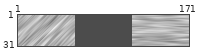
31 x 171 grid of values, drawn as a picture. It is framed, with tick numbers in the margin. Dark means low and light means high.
It is made of 1 by 3 panels. Panel 1,1: high, slanting up to the right. Panel 1,2: low, flat. Panel 1,3: high, streaked across.
